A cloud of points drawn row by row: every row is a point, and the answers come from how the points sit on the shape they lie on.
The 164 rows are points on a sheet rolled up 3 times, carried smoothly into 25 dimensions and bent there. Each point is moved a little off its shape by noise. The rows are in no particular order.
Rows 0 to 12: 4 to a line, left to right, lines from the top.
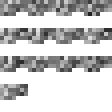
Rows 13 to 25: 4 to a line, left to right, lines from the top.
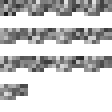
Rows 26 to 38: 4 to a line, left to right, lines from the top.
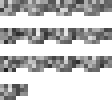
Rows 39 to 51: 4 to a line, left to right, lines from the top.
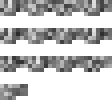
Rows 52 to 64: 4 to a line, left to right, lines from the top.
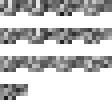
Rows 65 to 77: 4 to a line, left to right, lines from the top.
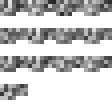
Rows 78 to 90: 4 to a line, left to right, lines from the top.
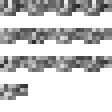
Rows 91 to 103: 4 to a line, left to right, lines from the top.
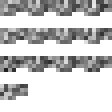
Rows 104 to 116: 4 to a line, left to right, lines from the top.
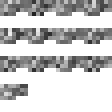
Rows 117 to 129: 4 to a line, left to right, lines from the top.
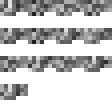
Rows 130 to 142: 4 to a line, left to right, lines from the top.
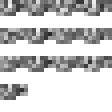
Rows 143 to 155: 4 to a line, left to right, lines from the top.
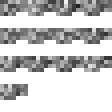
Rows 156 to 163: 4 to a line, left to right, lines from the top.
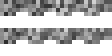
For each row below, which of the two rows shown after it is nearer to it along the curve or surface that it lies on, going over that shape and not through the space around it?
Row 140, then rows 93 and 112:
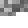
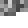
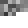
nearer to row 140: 93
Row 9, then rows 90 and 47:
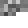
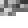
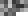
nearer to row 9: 47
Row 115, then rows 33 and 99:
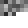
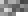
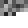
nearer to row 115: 99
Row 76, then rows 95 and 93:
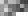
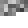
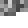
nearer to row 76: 95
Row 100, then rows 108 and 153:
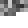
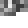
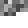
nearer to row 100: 108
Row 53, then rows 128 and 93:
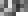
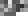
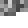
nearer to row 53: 128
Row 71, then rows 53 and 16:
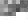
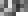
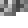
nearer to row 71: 16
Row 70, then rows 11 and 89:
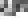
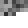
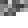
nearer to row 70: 89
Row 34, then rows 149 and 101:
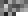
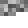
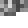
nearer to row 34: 149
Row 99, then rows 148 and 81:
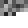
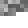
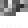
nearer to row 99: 81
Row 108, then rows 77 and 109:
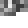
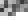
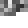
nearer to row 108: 109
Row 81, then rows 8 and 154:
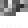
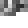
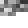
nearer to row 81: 8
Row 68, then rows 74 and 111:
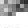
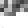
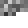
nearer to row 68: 111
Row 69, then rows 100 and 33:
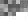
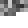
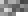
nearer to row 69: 33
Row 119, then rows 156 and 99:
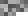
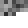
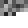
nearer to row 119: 99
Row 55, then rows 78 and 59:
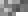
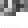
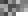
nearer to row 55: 59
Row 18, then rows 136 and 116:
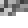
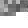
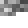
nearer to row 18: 116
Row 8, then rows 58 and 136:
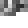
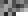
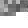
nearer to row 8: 58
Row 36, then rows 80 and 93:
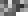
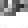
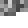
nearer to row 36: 80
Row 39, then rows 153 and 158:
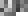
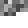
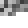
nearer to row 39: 153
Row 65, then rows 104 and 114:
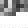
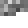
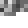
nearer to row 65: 114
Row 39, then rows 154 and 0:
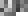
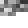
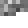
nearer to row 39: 0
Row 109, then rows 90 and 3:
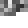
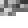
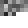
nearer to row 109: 3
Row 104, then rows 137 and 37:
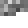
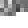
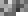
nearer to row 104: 37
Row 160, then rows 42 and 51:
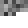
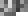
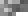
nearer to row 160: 42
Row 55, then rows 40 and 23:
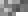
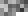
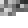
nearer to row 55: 40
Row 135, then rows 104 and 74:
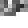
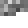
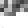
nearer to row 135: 74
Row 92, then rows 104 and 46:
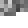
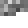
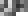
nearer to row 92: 104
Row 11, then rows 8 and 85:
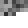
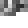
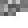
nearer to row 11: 85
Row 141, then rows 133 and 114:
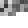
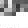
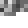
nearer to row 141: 133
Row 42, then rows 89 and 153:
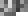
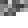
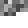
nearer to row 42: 153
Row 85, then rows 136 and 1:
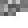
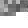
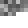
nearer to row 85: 1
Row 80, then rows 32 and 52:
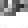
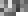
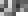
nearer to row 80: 52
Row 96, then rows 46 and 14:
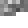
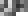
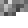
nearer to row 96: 14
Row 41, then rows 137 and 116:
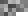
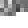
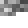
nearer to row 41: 116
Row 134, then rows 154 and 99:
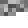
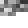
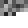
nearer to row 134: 99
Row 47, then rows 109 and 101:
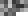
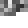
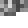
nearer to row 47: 109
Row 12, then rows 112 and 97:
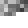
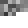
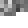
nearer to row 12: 112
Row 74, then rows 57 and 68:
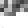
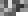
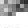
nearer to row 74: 57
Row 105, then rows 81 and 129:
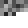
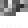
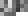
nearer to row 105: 81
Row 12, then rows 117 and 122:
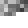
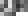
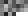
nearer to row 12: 122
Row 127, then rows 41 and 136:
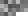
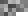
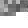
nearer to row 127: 136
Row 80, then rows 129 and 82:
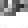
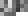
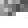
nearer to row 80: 129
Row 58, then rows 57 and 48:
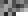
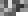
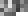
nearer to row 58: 57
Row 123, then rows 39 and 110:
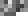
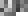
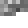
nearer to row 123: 39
